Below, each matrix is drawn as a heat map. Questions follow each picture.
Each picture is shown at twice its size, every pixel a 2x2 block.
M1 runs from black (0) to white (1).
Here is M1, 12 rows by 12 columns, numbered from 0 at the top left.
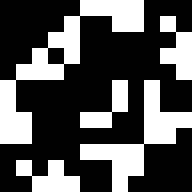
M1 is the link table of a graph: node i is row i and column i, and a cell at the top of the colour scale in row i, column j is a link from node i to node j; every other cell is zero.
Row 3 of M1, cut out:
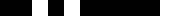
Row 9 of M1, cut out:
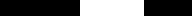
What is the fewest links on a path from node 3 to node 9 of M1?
3
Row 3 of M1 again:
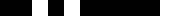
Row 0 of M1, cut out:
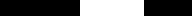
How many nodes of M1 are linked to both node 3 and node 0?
0
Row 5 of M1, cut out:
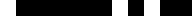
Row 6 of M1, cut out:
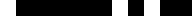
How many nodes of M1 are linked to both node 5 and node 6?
3
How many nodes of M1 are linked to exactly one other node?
0
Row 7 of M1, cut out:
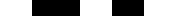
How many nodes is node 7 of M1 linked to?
7
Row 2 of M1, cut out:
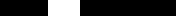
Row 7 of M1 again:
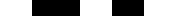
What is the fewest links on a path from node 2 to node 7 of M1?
2
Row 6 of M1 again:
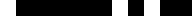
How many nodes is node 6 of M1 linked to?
3
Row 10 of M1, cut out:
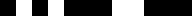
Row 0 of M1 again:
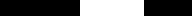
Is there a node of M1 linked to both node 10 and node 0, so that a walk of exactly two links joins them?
yes
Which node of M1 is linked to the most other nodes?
node 7
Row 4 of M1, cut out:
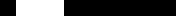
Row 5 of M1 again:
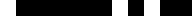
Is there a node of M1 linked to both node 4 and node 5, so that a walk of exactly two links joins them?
no
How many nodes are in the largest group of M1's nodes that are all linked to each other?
4
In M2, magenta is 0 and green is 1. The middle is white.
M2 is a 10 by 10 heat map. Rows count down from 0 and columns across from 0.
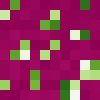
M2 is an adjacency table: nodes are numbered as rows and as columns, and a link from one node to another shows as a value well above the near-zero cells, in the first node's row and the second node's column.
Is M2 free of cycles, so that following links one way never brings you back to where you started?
no
